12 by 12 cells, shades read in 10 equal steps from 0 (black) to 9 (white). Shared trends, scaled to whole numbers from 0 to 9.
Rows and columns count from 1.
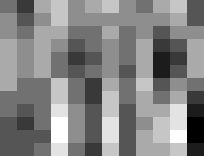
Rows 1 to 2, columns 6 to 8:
6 7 5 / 5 5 5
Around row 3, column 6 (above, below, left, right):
5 4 4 6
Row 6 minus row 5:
0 0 0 0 1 1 0 -1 0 0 1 0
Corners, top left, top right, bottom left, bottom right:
4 3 3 1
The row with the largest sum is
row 1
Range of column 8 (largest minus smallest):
2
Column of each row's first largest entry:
4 4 3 1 1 1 4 4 4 4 4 4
